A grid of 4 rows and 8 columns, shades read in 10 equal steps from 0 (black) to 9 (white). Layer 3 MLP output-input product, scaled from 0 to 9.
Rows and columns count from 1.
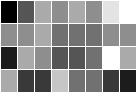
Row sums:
42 38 37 28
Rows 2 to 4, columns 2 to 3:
5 6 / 6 5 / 2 2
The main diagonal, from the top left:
0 5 5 7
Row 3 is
1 6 5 3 3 4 9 6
